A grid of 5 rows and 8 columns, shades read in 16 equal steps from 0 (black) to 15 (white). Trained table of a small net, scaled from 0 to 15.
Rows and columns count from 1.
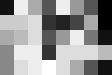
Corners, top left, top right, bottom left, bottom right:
1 0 8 1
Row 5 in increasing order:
1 5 8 10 13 13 14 15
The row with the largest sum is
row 4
